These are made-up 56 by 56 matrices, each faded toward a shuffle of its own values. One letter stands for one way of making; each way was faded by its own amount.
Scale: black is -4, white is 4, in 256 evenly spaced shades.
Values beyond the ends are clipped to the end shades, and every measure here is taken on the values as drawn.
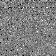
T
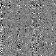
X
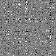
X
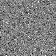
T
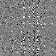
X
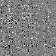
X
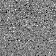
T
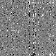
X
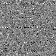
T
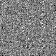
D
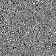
T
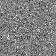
D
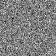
D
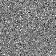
D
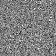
D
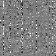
X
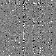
X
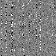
X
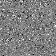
T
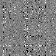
X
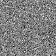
D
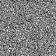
D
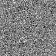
D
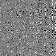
X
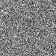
D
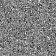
D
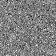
T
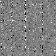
X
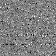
T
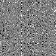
X
